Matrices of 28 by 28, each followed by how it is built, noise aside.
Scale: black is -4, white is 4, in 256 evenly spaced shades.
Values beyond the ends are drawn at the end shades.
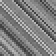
Toeplitz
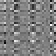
low rank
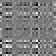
low rank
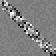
banded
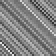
Toeplitz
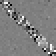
banded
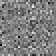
low rank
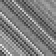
Toeplitz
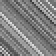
Toeplitz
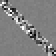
banded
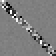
banded
